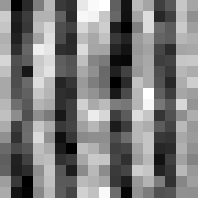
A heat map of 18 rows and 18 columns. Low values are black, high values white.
Slope: none. Grain: streaks running down. Stripes: upright, repeating 4 times.
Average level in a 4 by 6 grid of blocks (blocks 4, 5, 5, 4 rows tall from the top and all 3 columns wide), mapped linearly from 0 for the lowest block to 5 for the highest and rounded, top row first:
1 4 5 2 4 4
3 5 3 0 4 4
3 3 4 2 5 4
0 4 4 2 4 3
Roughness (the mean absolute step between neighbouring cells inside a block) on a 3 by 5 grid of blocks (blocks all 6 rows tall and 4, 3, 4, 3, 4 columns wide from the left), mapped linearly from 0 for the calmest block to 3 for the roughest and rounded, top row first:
31120 / 21121 / 21010
